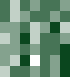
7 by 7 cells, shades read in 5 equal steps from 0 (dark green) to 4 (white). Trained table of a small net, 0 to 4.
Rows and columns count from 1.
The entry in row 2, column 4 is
1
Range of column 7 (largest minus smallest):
3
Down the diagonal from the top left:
1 3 1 3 1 2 0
